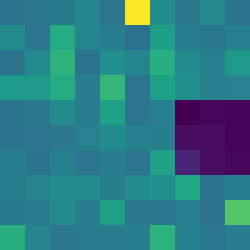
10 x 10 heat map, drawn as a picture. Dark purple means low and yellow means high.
An odd patch, lower than its surroundings, sits in the middle right. There are no regular stripes. The ninth with the lowest average is the middle right. The ninth with the highest average is the top middle.
